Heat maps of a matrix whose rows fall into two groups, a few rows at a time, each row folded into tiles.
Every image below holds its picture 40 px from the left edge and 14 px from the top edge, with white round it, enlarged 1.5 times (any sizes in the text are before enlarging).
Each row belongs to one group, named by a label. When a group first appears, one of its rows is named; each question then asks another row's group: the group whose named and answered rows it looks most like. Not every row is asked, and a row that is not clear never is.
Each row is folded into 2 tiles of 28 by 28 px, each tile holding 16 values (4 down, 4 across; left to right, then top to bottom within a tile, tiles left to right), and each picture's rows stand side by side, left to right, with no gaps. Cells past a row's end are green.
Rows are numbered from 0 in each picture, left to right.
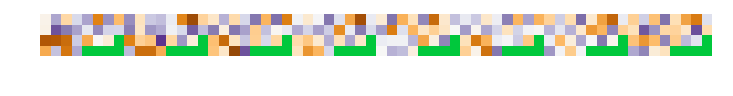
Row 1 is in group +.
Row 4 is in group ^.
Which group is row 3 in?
+
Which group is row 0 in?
+
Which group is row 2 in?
+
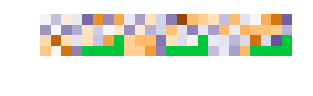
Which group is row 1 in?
+
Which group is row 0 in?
+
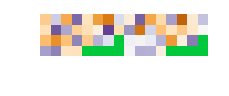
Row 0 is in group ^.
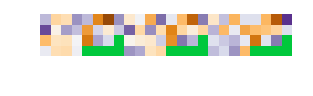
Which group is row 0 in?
+
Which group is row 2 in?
^
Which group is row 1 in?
^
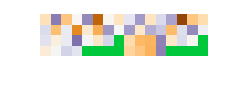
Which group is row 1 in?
+
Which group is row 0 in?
^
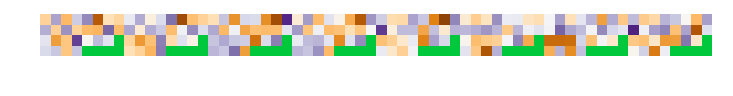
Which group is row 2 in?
^
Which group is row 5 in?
+
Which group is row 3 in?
^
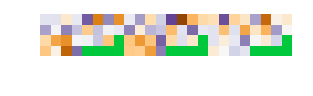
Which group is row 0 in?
+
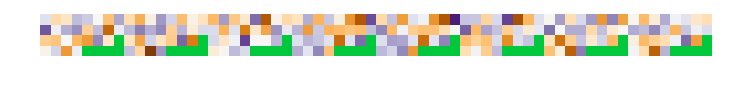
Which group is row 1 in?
+
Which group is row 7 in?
+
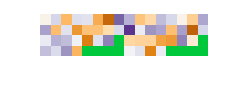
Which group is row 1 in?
+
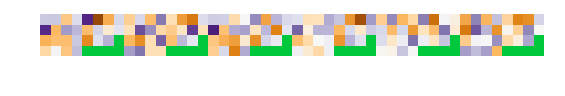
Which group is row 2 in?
+
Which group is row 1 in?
^
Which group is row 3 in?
+
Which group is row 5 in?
^
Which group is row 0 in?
+
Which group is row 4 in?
^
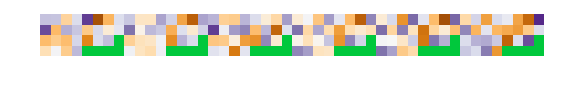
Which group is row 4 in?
^
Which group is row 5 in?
^
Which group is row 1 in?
+
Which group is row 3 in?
^
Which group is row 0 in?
+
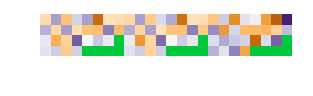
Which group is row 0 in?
^
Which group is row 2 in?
^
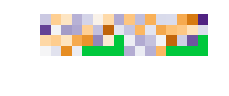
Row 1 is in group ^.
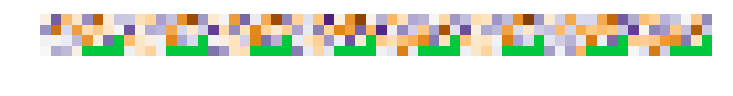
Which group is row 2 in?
^
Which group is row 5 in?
+
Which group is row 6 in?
^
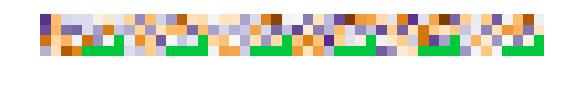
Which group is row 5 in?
^
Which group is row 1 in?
^
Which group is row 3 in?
+
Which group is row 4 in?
^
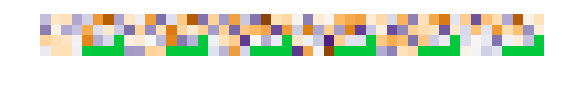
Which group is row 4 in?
^
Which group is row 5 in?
^
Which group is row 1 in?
^
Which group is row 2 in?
^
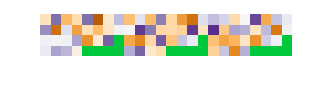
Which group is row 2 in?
+
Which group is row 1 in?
^
